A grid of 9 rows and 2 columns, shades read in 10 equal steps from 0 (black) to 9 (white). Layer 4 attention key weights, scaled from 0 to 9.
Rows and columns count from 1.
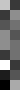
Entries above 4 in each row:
1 1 0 1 1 0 1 0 1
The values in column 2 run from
2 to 6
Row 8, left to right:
1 3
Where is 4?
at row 3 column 2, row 5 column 2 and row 6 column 2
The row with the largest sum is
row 7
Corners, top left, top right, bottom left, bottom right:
7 2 0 6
